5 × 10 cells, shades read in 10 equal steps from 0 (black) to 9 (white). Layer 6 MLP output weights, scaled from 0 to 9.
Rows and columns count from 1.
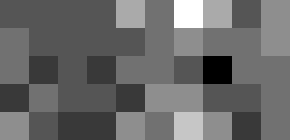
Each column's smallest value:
2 2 2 2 2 4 3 0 2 4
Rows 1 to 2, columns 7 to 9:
9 6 3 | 5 4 4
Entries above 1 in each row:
10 10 9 10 10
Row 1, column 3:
3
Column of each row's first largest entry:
7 7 1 6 7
